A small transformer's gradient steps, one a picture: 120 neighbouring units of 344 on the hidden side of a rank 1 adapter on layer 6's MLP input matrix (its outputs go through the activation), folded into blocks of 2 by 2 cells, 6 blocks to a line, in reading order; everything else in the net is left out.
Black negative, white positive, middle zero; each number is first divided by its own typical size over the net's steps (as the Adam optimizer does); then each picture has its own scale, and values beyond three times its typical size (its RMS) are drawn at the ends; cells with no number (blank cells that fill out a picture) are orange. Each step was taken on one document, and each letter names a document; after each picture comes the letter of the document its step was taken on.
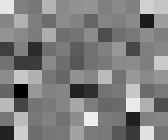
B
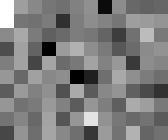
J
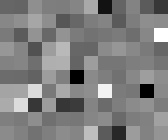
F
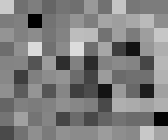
B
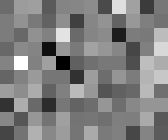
F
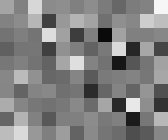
B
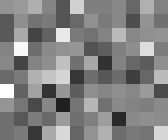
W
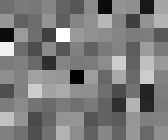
J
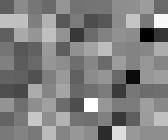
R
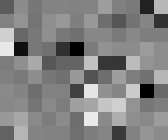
J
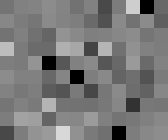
J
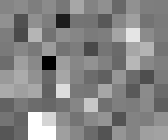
W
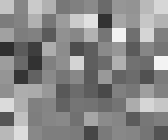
B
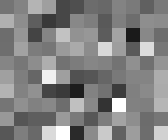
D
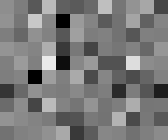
W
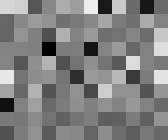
F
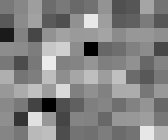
W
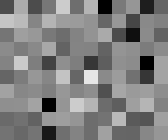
R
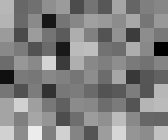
W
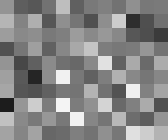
R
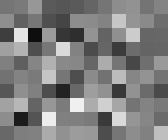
D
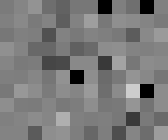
J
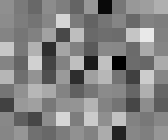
J
